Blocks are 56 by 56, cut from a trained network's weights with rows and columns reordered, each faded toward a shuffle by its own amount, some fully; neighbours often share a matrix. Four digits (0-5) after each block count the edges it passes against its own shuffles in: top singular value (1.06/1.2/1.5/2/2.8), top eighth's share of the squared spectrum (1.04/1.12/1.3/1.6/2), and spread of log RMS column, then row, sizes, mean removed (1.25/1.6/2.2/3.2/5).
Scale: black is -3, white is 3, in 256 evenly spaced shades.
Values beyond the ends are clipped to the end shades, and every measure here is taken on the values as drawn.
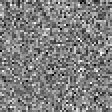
2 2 1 0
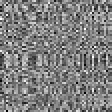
4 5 2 2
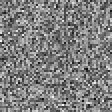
0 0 0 0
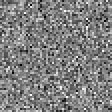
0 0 0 0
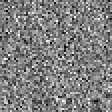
3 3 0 0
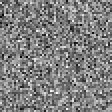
1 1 0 0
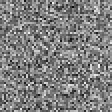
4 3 1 1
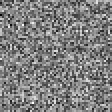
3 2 0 0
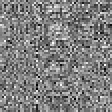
4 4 2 2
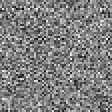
4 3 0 1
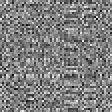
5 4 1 3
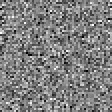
2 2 0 0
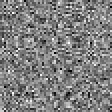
4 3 2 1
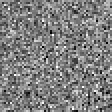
2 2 0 0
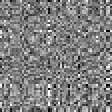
4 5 3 2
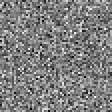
0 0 0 0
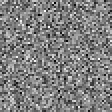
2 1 0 0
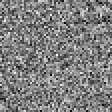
0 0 0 0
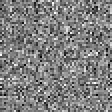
3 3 1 1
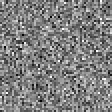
1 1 0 0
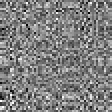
4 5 2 2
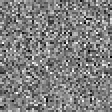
3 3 0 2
